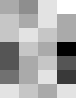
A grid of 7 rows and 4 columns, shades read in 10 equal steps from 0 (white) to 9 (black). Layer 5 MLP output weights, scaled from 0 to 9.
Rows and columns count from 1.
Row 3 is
2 1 2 3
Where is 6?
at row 4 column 1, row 5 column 1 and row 5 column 4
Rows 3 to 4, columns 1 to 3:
2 1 2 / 6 2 3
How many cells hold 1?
6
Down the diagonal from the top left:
3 3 2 9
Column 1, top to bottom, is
3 2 2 6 6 5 1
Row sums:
8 9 8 20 17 16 7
